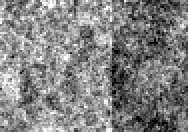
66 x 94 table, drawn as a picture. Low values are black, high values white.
Ninth with the lowest average: bottom right. Grain: blotchy. Seam: vertical, 60% of the way across, the left part higher.
